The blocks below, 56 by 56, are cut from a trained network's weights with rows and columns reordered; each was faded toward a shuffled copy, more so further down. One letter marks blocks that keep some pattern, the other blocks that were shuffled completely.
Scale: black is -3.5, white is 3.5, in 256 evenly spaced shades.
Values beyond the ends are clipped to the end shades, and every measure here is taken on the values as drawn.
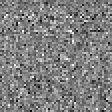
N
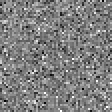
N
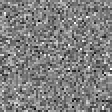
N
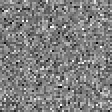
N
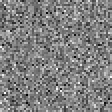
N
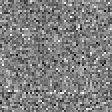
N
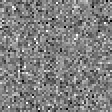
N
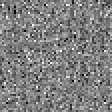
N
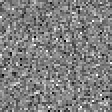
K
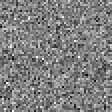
N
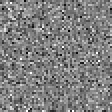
N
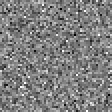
K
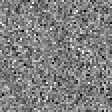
K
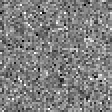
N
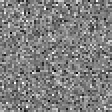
N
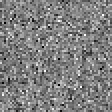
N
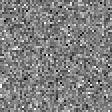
K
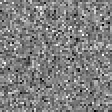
K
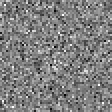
K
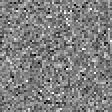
N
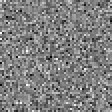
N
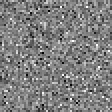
K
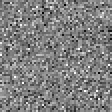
K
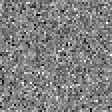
K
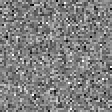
K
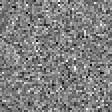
K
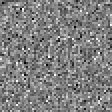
N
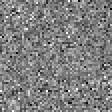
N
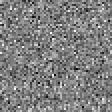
N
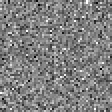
K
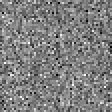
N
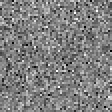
K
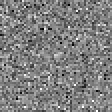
K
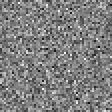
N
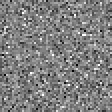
K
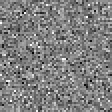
K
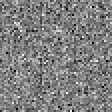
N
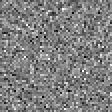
K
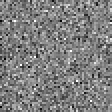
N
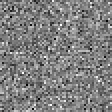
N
